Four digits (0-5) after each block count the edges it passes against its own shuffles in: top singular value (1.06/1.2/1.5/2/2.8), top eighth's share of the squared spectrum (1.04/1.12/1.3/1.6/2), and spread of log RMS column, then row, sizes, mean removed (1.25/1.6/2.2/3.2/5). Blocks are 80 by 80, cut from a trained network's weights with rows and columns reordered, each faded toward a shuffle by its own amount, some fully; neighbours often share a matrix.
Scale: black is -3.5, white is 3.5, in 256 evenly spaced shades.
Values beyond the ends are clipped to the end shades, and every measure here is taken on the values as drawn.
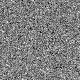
1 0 0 0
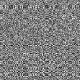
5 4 2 3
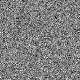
3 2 0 1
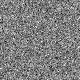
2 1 0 0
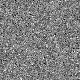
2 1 0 0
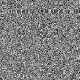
4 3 2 2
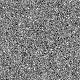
0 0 0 0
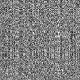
4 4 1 3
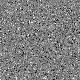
0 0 0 0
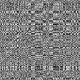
5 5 2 4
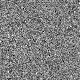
2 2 0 0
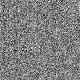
3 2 0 1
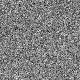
0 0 0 0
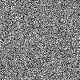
2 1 0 0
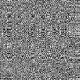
4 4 2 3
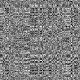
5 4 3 3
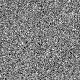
1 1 0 0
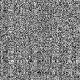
4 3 0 2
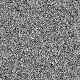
1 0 0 0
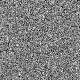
0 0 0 0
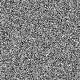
1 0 0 0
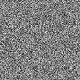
3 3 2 1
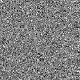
3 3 0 1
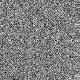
3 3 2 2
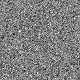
0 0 0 0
